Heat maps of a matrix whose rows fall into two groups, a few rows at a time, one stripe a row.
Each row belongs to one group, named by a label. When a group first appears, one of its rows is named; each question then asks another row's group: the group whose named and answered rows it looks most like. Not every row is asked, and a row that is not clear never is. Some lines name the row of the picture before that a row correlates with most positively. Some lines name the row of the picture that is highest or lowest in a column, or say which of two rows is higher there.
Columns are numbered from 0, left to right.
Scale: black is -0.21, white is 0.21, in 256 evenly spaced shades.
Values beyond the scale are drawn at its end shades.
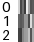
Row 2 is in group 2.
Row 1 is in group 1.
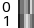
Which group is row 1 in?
2
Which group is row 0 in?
1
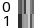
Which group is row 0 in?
2
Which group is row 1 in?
2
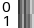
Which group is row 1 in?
1
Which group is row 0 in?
1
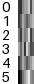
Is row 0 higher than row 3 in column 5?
Yes
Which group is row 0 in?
2
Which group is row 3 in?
2
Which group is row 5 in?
2
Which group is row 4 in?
1
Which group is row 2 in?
2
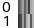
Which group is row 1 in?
2
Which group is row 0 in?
1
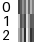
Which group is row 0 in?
1
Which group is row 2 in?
2
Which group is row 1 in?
2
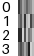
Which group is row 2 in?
1
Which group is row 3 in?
1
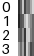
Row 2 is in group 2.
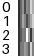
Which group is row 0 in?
1
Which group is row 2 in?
2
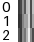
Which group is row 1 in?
2
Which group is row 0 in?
2
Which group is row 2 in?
2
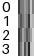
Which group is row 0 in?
1
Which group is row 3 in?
1
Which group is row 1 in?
1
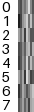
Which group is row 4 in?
1
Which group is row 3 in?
2
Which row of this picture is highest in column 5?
0
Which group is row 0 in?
2
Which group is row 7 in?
1
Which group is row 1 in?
1
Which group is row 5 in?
2
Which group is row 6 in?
1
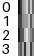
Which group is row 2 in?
2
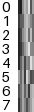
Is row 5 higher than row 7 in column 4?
Yes
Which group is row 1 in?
2
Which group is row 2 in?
1
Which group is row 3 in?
2
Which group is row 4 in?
1
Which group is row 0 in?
2
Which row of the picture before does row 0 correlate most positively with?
1
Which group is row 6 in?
1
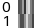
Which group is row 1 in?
2
